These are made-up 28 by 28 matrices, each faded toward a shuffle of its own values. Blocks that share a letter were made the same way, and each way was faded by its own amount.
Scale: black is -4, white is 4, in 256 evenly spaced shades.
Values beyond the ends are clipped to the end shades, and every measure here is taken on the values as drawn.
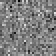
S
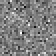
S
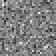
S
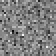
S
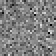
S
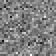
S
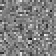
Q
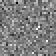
S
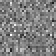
Q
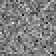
S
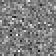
S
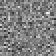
Q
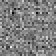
Q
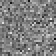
S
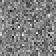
S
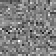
Q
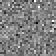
S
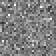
S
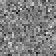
S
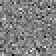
S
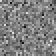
S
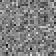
Q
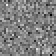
S
